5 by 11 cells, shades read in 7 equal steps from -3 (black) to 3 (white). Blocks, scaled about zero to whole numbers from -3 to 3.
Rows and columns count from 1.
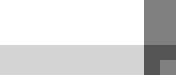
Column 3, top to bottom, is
3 3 3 2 2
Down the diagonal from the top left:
3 3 3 2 2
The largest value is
3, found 27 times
